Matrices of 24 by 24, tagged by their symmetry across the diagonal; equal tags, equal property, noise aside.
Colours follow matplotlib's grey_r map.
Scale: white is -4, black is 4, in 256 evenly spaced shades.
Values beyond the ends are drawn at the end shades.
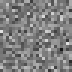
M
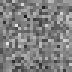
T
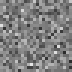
M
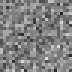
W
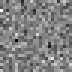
M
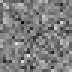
W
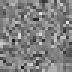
T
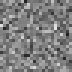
T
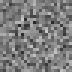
W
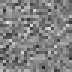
M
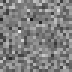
T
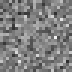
W
